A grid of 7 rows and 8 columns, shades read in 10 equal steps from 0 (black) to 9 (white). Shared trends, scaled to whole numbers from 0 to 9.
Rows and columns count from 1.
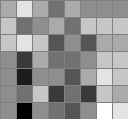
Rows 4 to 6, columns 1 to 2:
5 2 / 5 1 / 5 4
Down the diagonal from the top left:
6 4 7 4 3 2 9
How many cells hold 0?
1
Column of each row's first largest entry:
2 1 2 7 7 3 7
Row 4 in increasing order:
2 4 4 5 5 6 7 7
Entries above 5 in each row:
4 5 5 3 3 3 2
